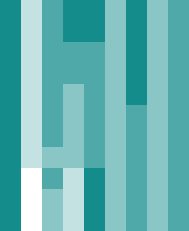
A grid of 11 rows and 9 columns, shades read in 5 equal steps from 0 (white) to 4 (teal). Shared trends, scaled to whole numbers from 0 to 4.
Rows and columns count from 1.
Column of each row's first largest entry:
1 1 1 1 1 1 1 1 1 1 1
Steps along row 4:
down up same same down up down up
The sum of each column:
44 8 30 25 38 22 38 22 33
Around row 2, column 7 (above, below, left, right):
4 4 2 2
